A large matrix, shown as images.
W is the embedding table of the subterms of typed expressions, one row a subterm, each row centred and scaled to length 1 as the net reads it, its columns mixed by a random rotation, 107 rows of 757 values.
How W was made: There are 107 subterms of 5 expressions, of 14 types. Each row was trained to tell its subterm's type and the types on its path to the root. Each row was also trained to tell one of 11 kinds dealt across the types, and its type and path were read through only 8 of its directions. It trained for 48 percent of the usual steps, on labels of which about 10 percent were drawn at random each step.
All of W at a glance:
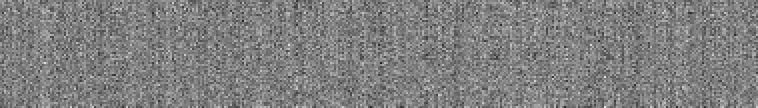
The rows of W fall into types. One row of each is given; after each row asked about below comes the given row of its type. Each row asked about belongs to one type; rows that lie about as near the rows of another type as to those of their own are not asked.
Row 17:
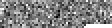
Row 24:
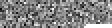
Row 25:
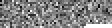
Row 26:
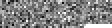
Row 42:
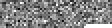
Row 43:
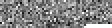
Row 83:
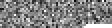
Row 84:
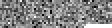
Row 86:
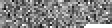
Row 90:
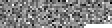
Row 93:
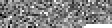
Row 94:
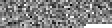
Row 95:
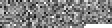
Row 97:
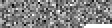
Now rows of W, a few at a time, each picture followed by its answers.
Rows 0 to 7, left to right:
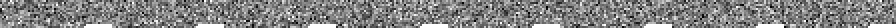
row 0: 24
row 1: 42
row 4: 94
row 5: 86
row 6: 94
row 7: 43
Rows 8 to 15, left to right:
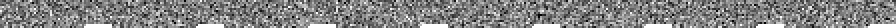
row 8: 94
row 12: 93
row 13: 93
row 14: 25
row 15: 90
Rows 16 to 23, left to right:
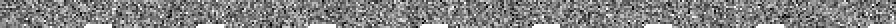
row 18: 43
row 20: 25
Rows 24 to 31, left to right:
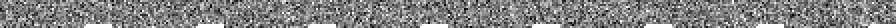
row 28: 86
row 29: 26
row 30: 93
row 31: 43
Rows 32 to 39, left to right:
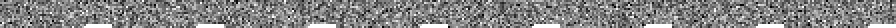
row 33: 26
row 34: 26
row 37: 25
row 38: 94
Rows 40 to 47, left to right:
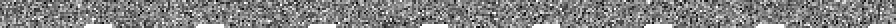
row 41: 83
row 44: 93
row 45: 17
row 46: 26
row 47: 42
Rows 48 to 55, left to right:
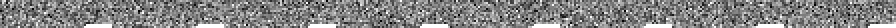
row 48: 24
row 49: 90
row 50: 25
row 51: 43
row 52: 90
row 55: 25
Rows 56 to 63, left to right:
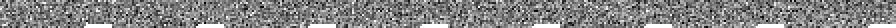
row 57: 17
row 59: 25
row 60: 24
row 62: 93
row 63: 90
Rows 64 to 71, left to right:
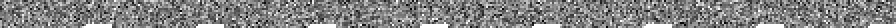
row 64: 90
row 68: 24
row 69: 83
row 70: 26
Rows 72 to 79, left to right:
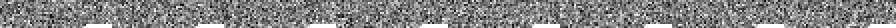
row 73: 94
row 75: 93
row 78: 97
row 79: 90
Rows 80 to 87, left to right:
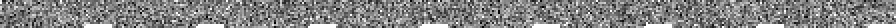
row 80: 26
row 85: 25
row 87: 26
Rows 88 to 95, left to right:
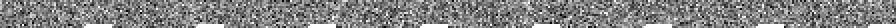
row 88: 97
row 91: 43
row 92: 43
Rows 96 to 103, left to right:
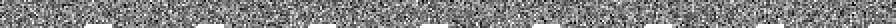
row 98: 94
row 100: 83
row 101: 42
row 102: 93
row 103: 94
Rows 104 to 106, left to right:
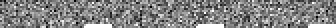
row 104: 83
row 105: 42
